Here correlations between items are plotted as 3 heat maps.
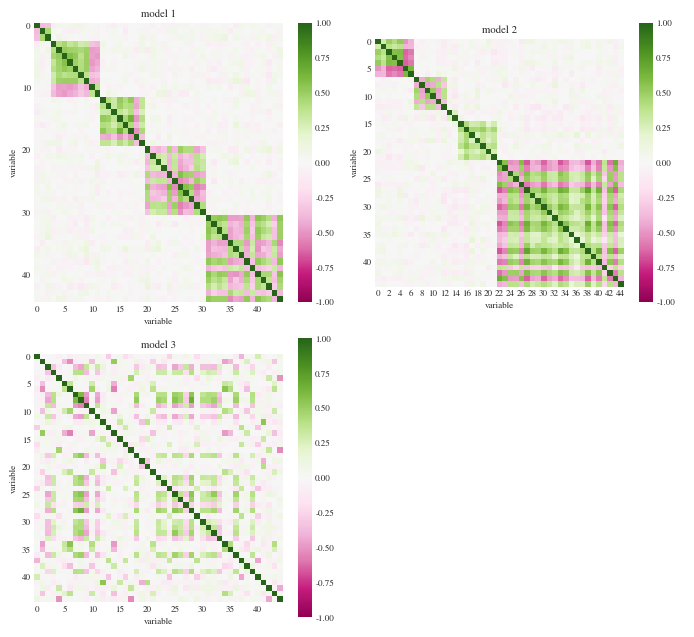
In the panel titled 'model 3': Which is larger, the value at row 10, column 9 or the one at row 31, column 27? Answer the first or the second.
the first
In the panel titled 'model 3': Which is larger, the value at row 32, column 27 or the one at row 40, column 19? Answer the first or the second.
the second
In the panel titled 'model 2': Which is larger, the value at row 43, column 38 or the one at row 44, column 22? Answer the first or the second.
the second
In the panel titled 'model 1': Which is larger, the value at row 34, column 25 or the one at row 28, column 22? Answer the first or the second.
the first
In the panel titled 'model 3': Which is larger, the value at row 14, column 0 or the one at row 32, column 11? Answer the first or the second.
the first
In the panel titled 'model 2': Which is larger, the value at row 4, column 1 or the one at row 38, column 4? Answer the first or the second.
the first
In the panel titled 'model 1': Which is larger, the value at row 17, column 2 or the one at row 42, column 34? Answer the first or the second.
the second
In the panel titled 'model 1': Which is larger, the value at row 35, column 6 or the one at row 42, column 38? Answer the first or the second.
the second
